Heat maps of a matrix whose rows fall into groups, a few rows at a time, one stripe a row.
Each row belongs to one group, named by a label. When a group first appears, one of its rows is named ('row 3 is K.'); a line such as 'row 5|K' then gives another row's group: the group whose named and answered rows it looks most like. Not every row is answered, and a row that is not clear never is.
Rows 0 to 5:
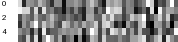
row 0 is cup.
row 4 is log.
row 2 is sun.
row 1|cup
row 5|sun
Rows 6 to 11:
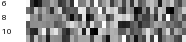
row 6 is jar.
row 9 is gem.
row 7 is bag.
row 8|cup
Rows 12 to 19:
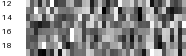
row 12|log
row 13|bag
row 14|bag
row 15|jar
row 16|sun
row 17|sun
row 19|jar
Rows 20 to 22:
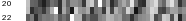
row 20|jar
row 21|jar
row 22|sun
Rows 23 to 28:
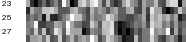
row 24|bag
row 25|gem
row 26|gem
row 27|gem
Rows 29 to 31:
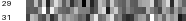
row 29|sun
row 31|gem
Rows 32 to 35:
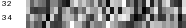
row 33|jar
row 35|gem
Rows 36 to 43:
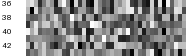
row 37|cup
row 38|sun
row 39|bag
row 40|cup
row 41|gem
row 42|cup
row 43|sun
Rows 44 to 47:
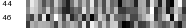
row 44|bag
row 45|bag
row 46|sun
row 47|gem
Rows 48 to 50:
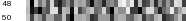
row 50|cup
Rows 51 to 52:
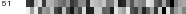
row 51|bag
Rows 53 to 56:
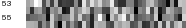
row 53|bag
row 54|log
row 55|log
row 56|cup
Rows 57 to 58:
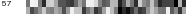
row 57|bag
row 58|gem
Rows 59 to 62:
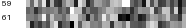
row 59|log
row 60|sun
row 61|gem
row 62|jar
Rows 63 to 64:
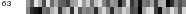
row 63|bag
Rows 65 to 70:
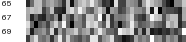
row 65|bag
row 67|jar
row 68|jar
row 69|log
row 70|gem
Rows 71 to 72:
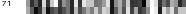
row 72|jar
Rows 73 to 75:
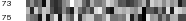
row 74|cup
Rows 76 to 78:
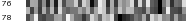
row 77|log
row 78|gem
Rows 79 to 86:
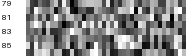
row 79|jar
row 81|sun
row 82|bag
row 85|cup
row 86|bag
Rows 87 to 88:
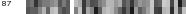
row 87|sun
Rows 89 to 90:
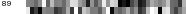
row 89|gem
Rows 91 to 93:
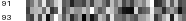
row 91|sun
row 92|gem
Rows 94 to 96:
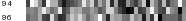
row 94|bag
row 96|log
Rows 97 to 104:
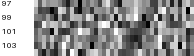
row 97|cup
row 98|jar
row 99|log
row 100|bag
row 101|gem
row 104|jar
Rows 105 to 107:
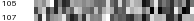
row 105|log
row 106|log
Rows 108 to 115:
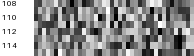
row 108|bag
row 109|log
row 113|bag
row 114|bag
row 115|log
